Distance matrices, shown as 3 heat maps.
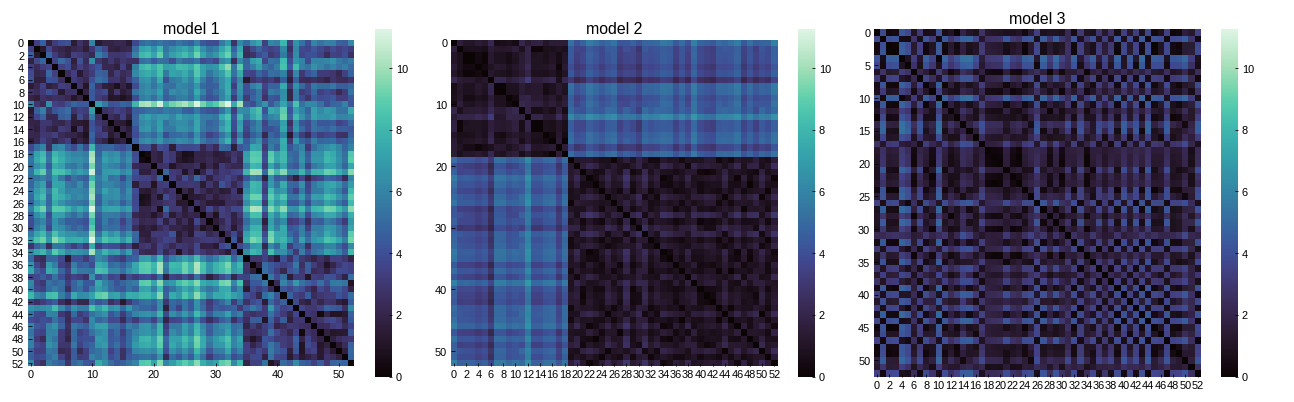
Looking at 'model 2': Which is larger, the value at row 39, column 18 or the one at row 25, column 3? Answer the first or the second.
the first
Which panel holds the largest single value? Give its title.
model 1
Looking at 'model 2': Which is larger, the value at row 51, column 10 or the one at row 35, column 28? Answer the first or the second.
the first
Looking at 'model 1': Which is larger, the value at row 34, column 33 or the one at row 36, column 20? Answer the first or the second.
the second
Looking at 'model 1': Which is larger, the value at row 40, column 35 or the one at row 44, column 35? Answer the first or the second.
the second
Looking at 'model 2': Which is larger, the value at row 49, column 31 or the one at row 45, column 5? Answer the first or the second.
the second
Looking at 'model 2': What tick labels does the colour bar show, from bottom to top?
0, 2, 4, 6, 8, 10
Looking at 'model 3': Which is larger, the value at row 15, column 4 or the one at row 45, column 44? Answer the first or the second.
the first
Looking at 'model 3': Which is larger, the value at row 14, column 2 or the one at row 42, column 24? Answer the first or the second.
the second
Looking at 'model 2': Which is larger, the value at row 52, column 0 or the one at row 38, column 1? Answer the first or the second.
the first
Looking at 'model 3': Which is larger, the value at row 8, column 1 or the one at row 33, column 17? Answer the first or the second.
the first
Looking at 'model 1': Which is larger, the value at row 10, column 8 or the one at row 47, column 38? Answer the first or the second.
the first
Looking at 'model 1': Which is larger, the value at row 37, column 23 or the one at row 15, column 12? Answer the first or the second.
the first
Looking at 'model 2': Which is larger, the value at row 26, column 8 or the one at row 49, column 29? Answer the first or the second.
the first
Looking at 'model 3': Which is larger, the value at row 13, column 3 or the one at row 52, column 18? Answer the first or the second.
the second
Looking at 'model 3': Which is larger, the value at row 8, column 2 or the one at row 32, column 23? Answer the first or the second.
the second
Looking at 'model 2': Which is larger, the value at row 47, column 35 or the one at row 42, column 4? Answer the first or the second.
the second
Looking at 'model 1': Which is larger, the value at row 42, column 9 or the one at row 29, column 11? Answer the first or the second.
the second
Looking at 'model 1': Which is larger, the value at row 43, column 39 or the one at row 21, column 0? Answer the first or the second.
the first
